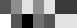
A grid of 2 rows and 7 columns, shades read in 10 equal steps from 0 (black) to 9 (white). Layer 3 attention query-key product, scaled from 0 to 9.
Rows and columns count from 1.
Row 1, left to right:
3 5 8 5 8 2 2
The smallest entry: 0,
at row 2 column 3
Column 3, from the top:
8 0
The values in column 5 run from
3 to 8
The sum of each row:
33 35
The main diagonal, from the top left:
3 3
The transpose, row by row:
3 9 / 5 3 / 8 0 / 5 4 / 8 3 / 2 8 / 2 8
